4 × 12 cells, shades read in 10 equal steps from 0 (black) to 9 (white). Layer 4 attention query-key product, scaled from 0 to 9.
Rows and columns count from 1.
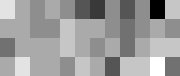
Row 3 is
4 6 6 6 7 6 5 6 4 6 7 7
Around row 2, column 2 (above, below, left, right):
6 6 6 5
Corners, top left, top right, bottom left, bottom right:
8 7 6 4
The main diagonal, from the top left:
8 6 6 6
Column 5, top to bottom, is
5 7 7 5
